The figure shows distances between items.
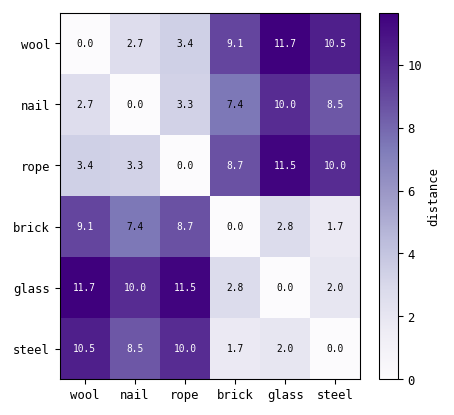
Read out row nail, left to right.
2.7 0.0 3.3 7.4 10.0 8.5
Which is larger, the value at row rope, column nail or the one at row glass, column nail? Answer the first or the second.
the second
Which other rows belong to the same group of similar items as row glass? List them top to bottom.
brick, steel
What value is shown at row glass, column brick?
2.8
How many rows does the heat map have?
6
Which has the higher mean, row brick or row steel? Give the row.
steel
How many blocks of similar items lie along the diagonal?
2
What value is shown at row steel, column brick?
1.7
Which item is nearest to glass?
steel
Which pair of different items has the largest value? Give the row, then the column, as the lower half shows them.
glass, wool
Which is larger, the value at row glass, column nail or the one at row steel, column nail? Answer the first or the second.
the first
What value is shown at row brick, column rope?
8.7
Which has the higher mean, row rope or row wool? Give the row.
wool
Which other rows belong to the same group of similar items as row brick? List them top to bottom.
glass, steel
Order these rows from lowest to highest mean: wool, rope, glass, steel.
steel, rope, wool, glass
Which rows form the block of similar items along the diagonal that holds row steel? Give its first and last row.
brick to steel
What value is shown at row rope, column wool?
3.4
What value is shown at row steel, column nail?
8.5
